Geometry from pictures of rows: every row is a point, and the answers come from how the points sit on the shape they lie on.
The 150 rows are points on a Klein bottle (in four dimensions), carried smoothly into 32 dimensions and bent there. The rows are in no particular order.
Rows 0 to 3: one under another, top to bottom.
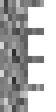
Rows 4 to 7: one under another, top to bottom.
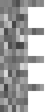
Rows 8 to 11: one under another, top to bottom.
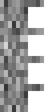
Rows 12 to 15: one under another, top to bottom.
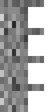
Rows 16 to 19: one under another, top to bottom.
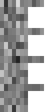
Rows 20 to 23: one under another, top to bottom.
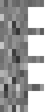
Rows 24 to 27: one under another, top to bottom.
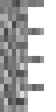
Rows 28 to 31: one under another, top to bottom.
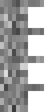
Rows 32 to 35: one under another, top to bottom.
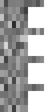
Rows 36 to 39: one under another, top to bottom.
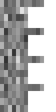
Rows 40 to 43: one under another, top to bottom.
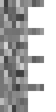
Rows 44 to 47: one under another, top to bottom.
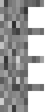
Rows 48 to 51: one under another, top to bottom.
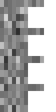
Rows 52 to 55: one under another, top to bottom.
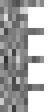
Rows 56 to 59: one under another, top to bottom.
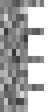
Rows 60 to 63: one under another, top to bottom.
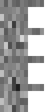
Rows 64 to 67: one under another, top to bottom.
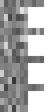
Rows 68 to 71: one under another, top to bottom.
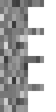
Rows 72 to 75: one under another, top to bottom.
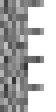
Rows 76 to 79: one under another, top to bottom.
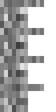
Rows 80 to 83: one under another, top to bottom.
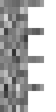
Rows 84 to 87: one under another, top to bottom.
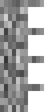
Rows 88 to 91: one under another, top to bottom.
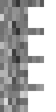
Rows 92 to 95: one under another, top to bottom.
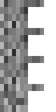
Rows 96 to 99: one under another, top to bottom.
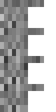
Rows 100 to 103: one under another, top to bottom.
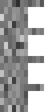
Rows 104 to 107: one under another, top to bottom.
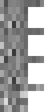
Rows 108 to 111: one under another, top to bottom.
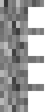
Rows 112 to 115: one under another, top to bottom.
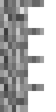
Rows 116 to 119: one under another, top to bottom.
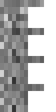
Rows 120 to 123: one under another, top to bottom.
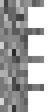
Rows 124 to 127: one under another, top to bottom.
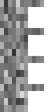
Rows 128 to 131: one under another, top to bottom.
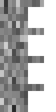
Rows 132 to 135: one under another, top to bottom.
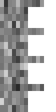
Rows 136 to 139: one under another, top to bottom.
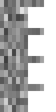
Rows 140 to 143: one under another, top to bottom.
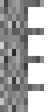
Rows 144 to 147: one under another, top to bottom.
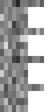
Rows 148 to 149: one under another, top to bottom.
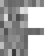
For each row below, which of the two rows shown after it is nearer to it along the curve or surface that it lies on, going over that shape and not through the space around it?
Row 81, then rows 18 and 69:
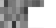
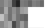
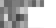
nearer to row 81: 18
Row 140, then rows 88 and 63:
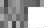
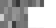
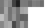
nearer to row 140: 88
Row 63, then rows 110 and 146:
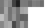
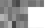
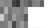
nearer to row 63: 146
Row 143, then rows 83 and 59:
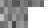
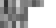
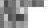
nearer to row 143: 83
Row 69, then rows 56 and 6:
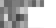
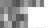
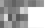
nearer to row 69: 56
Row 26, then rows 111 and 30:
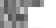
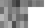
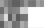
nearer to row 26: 30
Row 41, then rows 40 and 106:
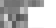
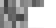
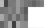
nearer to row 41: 40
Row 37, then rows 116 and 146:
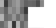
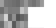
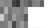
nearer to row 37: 146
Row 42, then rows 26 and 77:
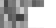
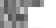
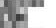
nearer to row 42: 77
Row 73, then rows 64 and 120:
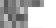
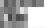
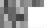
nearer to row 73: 64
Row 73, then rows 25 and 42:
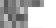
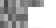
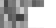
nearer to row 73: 25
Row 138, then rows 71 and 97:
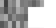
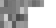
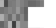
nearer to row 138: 97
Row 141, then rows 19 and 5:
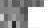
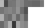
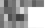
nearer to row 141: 19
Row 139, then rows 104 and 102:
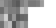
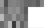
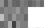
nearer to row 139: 102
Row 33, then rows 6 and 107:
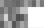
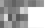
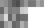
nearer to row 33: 107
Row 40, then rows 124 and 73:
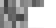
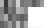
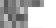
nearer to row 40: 124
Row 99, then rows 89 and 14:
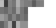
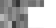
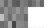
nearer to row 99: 14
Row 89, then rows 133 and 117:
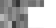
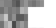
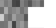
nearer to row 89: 133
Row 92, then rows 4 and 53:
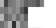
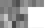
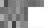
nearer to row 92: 53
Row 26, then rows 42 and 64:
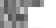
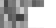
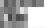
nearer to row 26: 64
